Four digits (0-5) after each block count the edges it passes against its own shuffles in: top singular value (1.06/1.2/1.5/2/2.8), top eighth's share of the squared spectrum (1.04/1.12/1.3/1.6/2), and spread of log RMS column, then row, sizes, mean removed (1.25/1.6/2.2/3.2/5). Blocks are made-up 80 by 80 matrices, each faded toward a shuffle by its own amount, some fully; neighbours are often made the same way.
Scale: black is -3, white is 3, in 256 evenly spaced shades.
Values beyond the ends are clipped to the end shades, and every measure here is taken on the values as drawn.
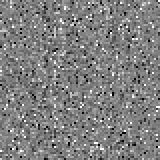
2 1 1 0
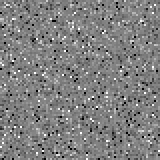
0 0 0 0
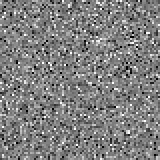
3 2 0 0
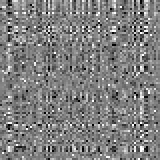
5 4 3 3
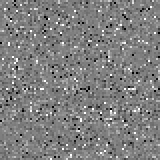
1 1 0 1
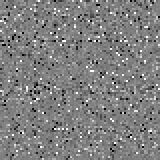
1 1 0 1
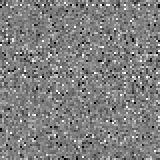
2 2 1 2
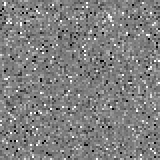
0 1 0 1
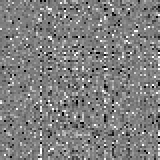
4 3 2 1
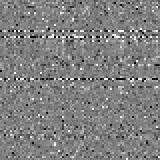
4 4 1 3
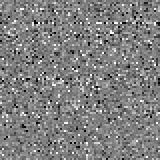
3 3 0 2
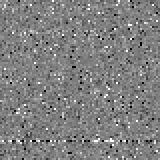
3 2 0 1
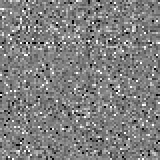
3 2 0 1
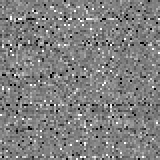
3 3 0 2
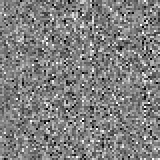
1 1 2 0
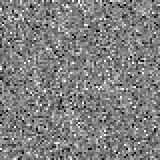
0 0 0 0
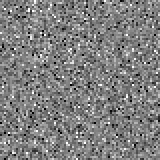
0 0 0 0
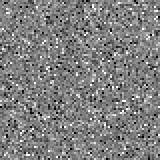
0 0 0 0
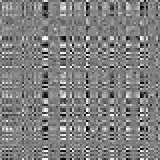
5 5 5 4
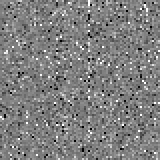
1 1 1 0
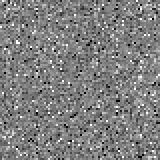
0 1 1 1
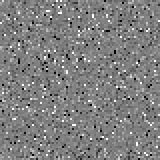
1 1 0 0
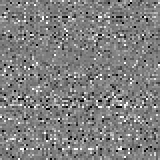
4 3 1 3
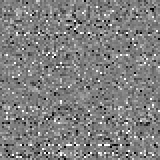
4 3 1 2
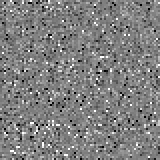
2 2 0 1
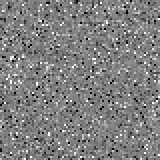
0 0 0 0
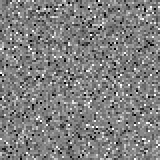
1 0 0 0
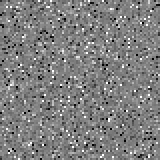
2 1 0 0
